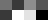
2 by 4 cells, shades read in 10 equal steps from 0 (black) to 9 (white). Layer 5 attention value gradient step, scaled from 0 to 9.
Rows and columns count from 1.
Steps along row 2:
up down down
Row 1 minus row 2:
2 -7 -3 3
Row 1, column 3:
5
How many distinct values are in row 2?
4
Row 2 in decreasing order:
9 8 2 0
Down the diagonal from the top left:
4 9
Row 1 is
4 2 5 3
